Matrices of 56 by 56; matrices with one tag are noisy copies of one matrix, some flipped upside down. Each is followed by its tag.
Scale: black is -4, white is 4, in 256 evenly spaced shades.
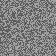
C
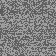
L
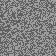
C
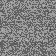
L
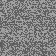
L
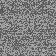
L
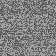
L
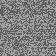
L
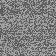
L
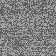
L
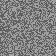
C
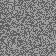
C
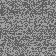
L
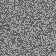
C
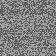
L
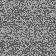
L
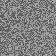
C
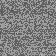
L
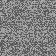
L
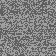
L
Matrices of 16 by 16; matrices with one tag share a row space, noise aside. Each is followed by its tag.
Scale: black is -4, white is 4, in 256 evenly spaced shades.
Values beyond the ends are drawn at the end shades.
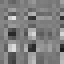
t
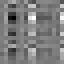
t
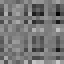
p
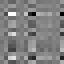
t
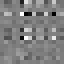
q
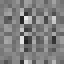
q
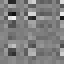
t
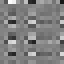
t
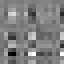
t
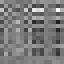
p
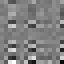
t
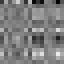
p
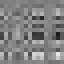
p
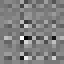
q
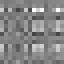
p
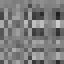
p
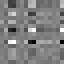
t
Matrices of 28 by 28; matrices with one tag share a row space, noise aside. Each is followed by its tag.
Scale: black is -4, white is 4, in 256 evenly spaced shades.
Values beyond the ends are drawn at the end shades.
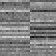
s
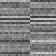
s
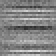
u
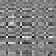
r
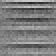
u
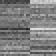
s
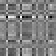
r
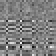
r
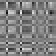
r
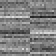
s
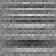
u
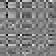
r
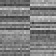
s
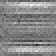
u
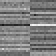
s
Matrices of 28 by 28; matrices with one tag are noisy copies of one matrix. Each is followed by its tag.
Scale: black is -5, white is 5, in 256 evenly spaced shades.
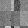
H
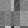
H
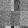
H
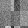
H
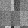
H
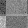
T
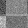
T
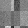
H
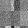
H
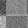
T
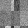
H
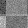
T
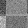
T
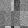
H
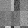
H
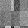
H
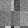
H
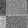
T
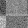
T
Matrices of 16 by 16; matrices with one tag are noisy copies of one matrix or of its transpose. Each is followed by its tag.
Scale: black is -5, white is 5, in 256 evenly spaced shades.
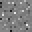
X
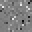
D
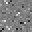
D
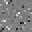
D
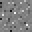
X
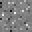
X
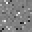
D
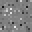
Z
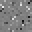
D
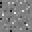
X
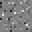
X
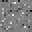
X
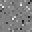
D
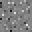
X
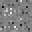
Z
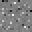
X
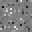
Z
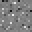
X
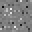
Z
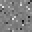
D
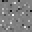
X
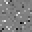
D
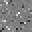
D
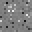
Z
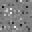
Z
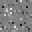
Z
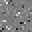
D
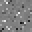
D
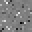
D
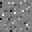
X
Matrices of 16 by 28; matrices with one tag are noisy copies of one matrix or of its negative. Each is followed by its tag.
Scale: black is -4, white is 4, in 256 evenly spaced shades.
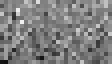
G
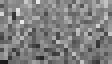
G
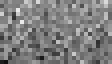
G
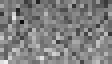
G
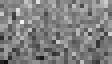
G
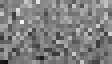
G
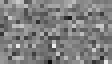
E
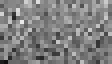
G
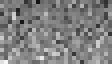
G
